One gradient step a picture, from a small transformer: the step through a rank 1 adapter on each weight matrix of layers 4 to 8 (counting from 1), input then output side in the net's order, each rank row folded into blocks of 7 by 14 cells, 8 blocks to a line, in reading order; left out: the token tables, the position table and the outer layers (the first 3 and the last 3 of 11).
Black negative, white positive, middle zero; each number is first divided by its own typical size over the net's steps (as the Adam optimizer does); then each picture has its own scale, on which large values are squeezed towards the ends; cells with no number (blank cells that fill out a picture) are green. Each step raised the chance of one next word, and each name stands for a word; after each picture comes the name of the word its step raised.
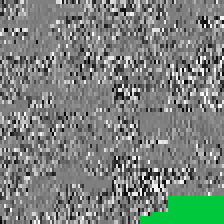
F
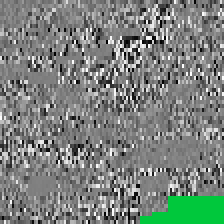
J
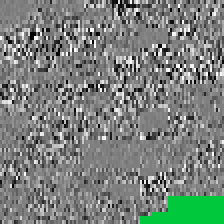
F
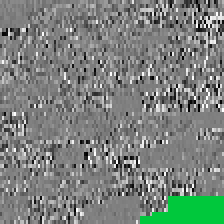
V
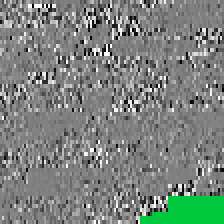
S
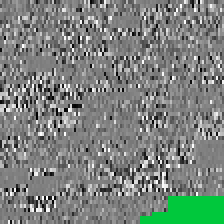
V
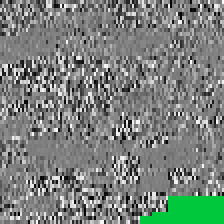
J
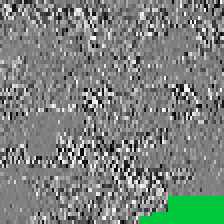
J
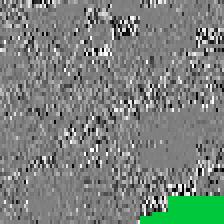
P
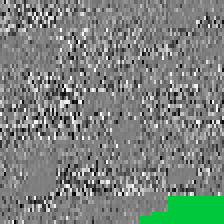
V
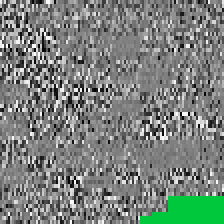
J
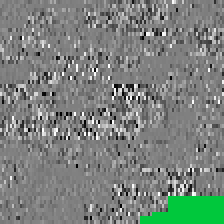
S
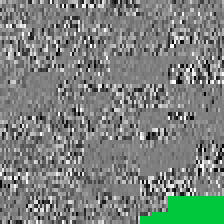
F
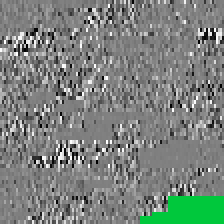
P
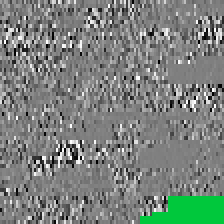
P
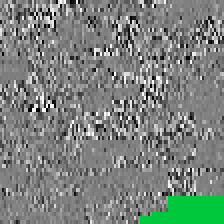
S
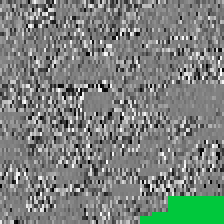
F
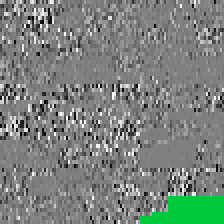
V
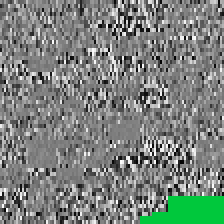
J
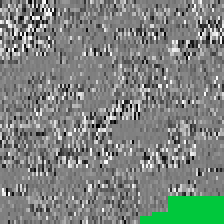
S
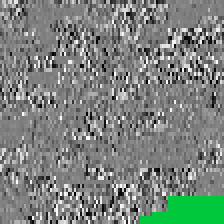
P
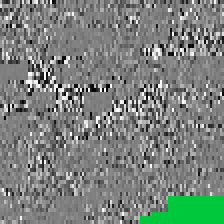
S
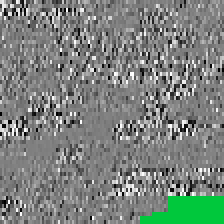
V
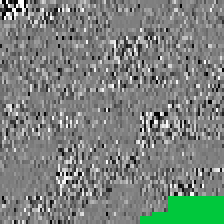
V
